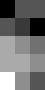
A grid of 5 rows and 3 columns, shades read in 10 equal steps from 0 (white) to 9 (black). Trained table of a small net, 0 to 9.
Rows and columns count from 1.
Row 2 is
6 7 9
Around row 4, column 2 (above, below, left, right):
4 4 3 4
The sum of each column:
21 24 30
